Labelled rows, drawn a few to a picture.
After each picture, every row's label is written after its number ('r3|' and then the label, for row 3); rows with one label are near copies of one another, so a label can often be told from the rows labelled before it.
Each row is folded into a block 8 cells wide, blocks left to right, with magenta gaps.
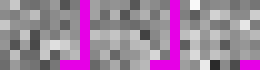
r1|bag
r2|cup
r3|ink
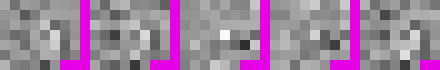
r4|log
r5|log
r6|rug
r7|rug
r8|log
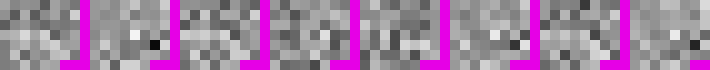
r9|cup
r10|rug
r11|cup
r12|log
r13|bag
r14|rug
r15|cup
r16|rug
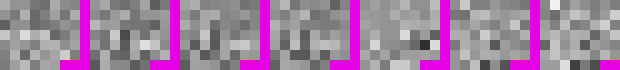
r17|cup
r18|bag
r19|bag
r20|bag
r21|rug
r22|ink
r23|ink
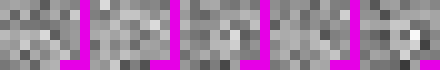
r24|cup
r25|ink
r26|log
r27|cup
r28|log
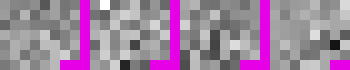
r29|cup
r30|ink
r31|bag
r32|rug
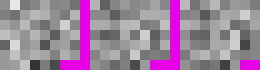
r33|ink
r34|log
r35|log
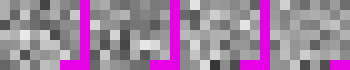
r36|cup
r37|bag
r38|ink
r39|ink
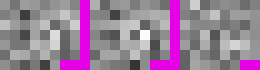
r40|log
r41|log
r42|bag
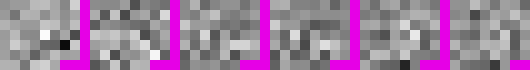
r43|rug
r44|cup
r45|bag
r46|bag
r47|log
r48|log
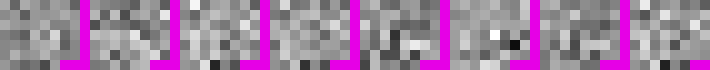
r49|log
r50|cup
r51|ink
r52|ink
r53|bag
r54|rug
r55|bag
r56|ink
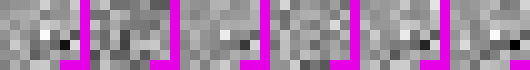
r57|rug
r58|bag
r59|rug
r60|ink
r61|rug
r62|rug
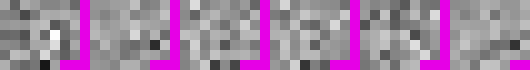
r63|log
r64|rug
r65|ink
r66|ink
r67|cup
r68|rug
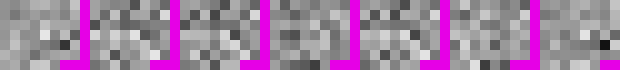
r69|rug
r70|cup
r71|cup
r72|log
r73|cup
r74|ink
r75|rug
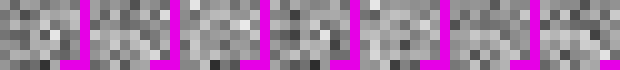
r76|log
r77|cup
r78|ink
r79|log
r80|ink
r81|cup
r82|cup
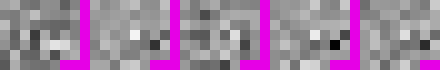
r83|bag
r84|rug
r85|log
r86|rug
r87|rug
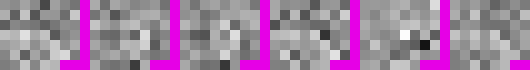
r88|cup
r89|log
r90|log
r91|cup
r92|rug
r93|cup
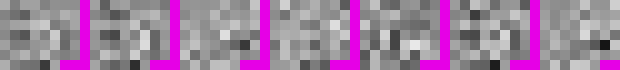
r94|log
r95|log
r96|rug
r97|ink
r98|bag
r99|log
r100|rug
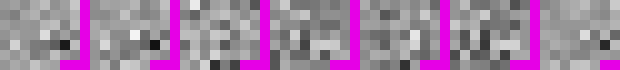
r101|rug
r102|rug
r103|ink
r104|bag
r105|log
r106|bag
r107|rug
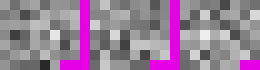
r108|log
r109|bag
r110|cup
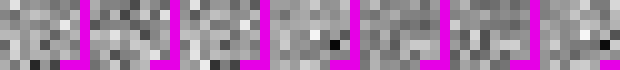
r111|ink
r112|cup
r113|ink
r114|rug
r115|bag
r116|bag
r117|rug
